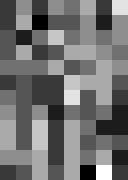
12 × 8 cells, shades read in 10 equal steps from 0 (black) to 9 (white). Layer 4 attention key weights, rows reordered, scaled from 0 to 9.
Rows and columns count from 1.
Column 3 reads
2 0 4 2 4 2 2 5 7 7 6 6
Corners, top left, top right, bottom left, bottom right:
2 8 2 2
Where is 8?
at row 1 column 8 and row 7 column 5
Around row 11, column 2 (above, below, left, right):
3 3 5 6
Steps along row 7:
down down same up down up down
